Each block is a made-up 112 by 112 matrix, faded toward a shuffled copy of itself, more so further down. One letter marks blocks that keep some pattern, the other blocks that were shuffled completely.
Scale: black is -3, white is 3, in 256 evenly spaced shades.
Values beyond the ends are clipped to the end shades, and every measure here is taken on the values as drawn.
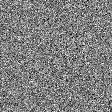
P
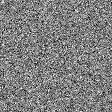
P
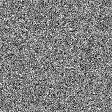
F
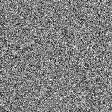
F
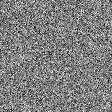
P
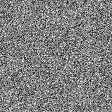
P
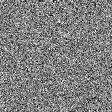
F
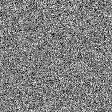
F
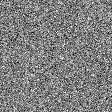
P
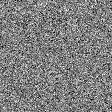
P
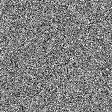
P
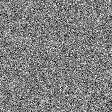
P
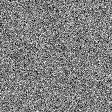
P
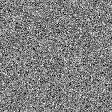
P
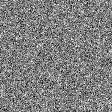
P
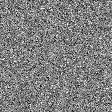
P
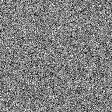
F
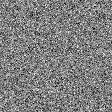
P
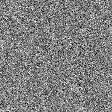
F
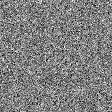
F
